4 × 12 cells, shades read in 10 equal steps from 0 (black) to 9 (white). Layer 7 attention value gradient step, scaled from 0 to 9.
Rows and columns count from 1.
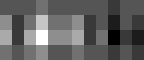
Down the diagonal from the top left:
3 2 6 5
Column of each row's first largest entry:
4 4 4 4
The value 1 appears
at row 2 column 10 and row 3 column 12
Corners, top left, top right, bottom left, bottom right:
3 3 4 2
